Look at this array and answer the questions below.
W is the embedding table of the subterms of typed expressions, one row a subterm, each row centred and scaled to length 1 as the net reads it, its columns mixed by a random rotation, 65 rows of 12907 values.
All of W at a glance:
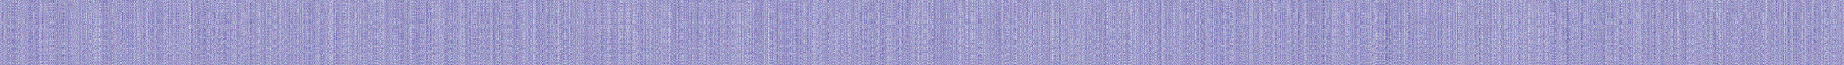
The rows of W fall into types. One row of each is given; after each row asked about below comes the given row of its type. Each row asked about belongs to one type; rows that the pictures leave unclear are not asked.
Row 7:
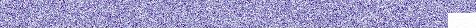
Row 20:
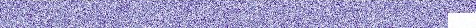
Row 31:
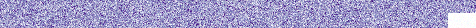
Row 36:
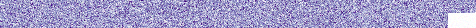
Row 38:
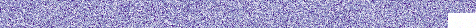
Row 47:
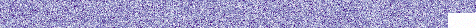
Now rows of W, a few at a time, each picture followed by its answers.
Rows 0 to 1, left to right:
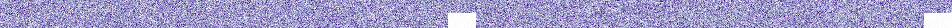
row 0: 7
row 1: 36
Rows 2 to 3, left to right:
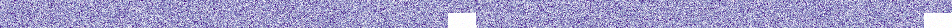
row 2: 36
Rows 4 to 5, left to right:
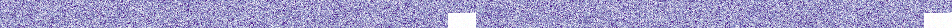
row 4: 31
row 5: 47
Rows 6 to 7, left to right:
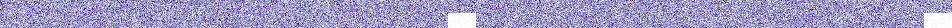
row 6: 20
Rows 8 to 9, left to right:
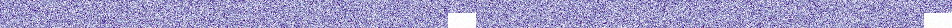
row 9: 20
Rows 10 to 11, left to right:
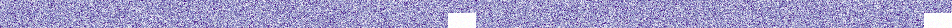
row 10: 36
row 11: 36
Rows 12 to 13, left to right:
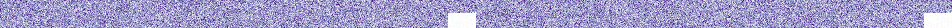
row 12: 20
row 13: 31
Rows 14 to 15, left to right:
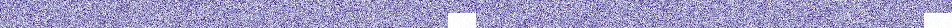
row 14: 20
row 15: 7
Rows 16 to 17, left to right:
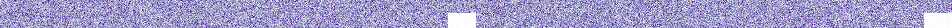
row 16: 31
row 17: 7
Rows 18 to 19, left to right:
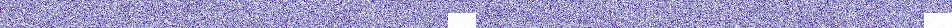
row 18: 38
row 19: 47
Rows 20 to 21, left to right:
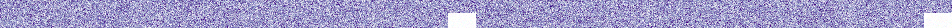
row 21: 47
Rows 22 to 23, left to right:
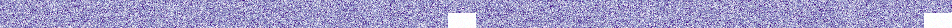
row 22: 47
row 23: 47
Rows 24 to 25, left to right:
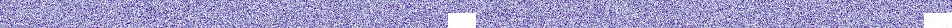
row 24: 38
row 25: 31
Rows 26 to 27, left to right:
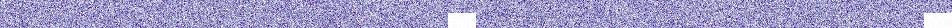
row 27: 31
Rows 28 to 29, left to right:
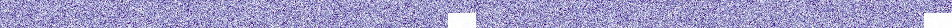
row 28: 31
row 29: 20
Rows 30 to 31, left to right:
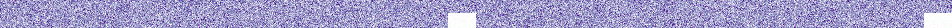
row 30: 20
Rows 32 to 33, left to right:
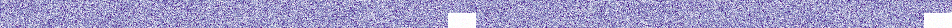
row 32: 7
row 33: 38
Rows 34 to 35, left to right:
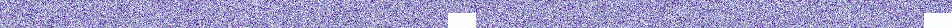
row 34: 31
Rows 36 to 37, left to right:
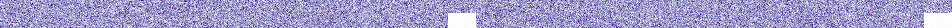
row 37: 47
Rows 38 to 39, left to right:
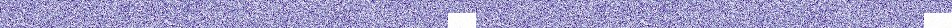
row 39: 38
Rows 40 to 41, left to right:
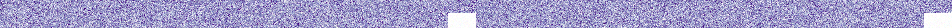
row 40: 20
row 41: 20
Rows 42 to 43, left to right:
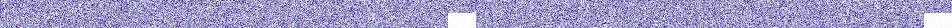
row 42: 20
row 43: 36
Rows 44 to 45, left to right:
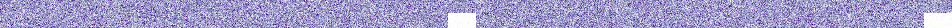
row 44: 38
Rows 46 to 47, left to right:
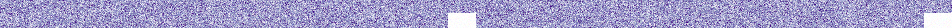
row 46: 7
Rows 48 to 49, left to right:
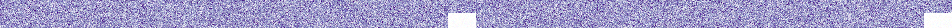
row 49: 20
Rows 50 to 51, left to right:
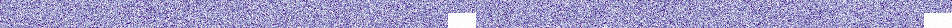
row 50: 38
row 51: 36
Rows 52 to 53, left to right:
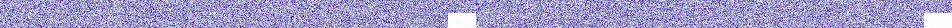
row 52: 38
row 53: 7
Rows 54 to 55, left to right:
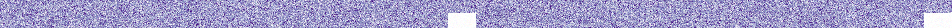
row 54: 31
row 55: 47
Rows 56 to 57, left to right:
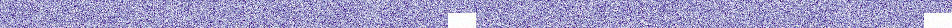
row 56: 47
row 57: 38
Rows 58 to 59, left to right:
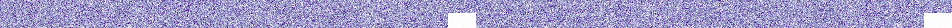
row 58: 36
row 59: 47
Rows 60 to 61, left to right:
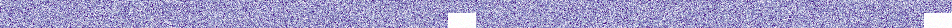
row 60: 38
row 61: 20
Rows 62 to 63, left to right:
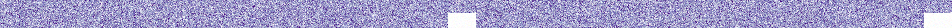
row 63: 47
